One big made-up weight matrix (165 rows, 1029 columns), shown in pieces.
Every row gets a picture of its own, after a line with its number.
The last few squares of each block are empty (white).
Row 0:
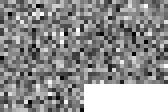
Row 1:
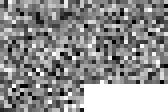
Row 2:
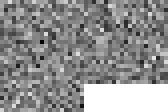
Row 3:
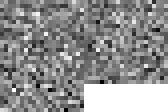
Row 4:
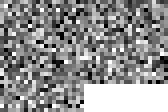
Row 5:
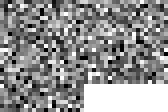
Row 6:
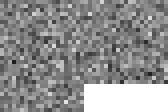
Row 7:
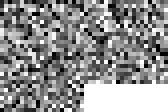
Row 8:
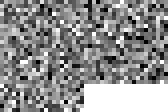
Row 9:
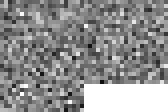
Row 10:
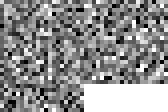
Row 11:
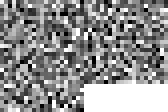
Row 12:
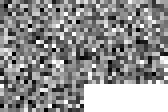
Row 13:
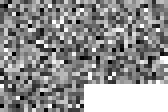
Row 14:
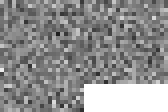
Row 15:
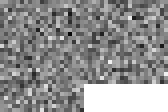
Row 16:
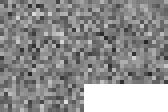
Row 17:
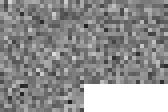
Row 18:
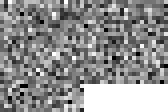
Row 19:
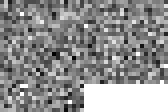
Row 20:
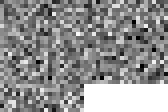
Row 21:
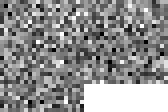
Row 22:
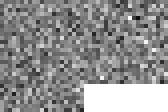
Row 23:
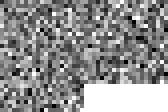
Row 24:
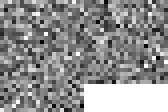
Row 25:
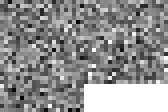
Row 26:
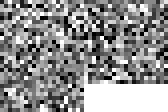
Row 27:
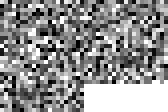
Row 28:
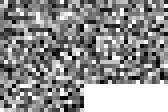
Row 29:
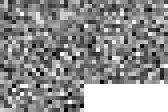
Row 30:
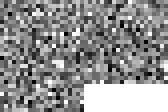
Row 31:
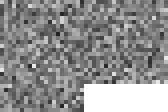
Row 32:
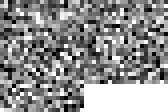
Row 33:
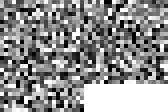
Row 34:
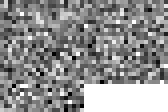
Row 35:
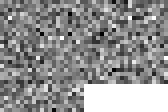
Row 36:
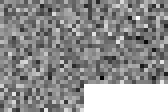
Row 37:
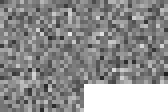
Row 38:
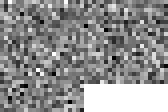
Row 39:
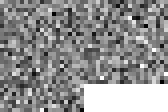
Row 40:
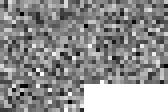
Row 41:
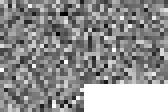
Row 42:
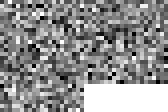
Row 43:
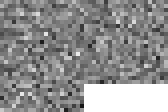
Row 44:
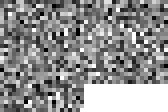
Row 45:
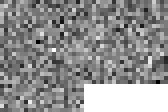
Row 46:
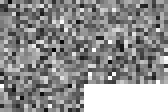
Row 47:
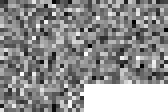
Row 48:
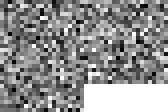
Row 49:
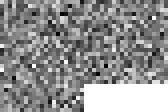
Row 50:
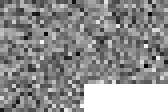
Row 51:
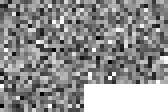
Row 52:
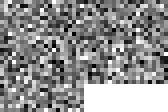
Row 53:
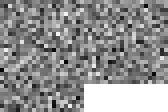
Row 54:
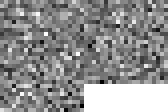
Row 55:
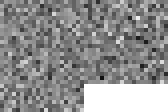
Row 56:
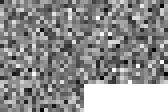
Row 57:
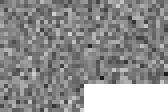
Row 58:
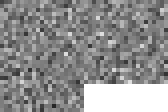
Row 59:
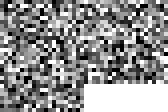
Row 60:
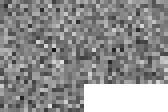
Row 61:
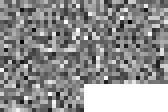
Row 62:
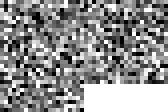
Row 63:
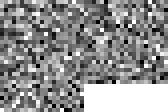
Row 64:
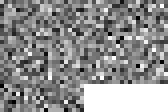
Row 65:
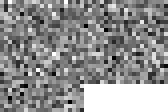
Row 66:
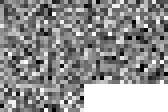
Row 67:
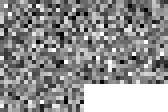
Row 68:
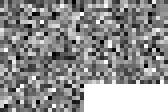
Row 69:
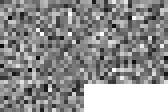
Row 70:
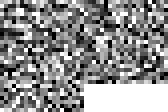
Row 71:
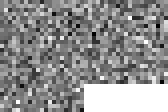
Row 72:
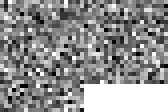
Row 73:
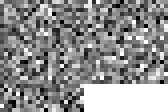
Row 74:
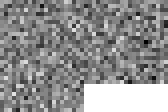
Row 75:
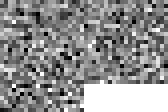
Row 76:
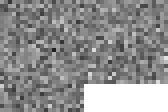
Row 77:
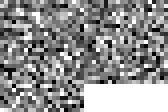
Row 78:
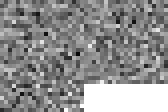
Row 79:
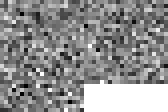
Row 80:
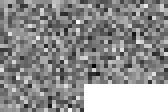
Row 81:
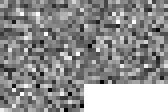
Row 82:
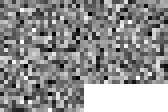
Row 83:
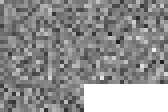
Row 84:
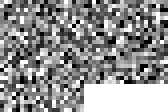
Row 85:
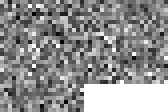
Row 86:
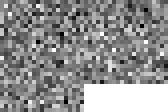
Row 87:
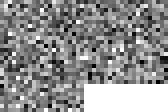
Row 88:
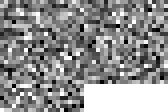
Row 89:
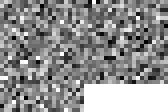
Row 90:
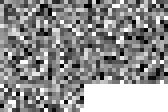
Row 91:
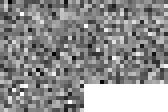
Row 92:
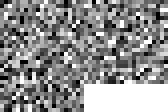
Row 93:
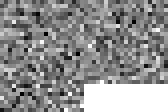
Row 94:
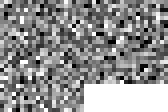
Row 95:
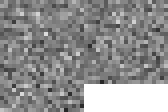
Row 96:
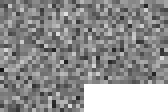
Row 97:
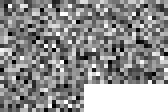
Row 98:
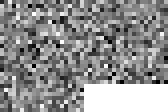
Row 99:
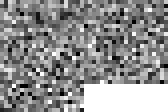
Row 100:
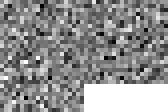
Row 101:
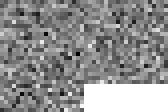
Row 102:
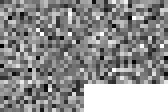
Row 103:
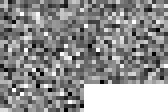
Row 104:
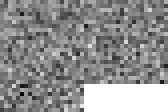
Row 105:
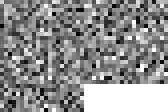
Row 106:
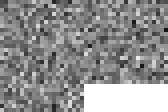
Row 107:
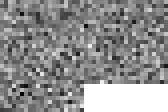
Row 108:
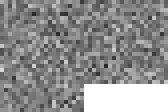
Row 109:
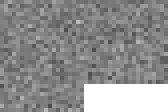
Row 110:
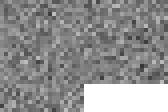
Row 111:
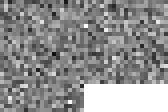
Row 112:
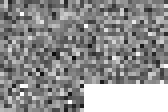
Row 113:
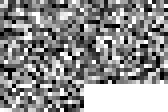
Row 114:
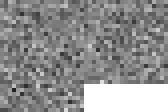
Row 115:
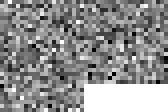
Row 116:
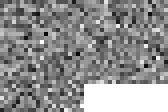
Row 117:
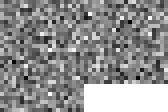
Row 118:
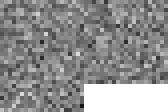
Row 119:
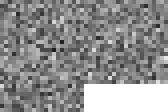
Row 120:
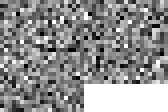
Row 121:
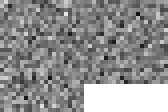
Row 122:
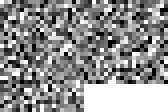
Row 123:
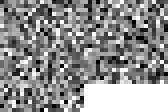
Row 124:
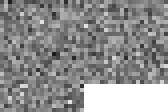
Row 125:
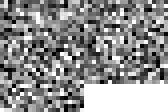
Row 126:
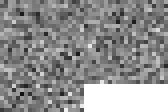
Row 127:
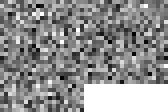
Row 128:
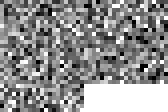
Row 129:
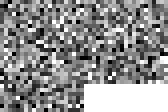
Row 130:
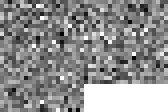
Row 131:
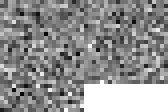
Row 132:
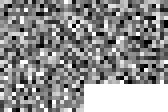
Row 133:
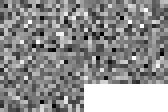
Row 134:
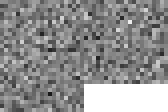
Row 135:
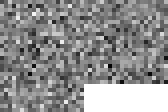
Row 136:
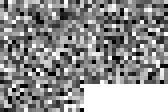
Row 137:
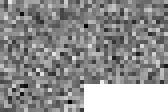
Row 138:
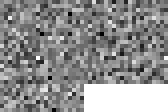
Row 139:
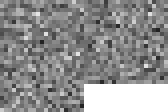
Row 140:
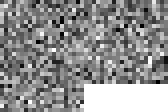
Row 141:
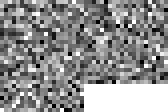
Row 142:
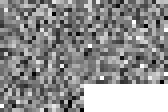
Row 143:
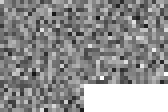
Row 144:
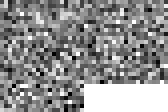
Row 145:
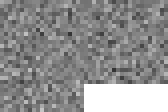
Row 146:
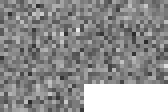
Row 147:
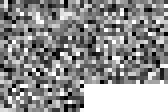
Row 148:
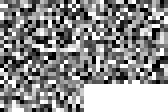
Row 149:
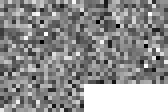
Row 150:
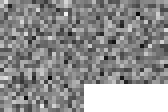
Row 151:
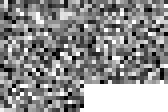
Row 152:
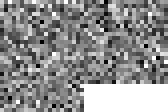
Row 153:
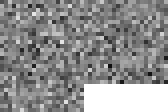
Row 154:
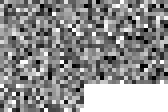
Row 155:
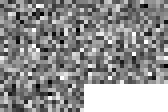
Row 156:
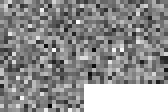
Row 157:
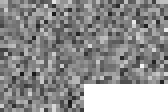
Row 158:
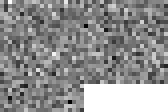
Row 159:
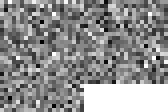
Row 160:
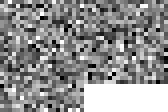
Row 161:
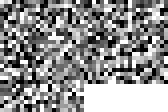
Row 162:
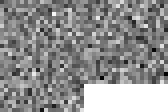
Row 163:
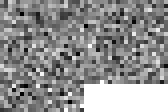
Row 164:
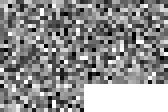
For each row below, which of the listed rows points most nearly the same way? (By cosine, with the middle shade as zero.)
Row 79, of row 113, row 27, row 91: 27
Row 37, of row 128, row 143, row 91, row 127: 128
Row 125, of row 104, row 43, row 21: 43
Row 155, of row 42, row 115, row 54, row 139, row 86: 86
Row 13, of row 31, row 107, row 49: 31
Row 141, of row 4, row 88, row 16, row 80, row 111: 88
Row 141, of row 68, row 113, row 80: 113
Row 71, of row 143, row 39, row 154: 39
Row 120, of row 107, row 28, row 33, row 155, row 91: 155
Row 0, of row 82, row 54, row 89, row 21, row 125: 21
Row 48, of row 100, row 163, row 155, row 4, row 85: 155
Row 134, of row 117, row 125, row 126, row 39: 126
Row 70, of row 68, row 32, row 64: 32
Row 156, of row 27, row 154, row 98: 98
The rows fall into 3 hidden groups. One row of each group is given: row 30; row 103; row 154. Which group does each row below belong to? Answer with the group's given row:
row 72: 103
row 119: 30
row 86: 30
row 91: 103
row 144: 103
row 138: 154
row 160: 30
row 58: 154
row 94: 154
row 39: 154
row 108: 30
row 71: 154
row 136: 103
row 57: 154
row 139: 103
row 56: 154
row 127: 30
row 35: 154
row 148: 30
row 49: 30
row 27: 30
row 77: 103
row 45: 30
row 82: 30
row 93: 103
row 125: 103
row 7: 103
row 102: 154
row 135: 30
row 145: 154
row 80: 30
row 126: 103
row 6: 30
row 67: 30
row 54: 103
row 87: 30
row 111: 103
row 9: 103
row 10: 154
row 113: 103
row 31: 30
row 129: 30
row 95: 103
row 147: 103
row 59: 30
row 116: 103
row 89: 154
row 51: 30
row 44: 30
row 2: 103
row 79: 103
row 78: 103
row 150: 154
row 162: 154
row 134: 30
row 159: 103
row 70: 103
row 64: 154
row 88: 103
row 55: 154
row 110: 154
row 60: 30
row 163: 103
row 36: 154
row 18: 103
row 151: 103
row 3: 103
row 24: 103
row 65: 103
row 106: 154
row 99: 103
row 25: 30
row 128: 154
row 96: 30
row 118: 103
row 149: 103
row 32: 103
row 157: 154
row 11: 30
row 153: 30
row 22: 154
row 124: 103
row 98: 30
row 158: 103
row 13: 30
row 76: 30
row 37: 154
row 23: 154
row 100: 154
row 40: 103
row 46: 30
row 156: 30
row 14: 30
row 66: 154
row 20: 154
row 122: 154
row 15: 154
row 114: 103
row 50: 103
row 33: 30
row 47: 154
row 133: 30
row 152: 103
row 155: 30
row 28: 103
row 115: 30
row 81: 103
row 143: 154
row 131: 103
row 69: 154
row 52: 30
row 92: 154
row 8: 154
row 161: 154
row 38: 103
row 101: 103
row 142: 154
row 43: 103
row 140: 30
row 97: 30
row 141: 103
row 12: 30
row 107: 103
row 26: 30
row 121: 154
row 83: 154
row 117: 30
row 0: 30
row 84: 154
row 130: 30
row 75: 103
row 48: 30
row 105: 154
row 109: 30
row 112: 103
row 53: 30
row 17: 103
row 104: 103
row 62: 103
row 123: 154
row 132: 154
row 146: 30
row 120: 30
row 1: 103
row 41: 30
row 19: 103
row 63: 103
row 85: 30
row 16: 30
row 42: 30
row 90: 154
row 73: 154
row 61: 30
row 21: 30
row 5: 30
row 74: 154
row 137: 103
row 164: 30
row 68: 103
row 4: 30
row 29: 103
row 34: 103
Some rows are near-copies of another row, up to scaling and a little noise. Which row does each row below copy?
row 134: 120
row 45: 140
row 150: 121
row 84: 94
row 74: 132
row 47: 106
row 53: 96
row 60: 12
